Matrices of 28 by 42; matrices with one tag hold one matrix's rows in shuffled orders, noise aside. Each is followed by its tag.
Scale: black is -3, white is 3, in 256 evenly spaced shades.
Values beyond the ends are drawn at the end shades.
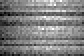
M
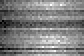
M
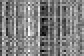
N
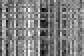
N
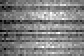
M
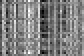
N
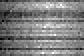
M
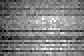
M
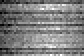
M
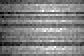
M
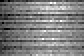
M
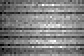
M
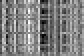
N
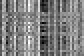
N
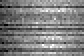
M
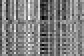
N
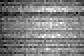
M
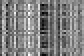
N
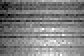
M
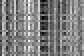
N
